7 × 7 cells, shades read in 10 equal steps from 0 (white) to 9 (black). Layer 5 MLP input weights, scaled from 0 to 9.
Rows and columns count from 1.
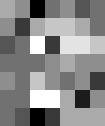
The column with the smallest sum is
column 5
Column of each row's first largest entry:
3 2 4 1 7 6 3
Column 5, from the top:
4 2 1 3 5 3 3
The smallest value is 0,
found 3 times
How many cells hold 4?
10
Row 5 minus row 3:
-2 0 2 -3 4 3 5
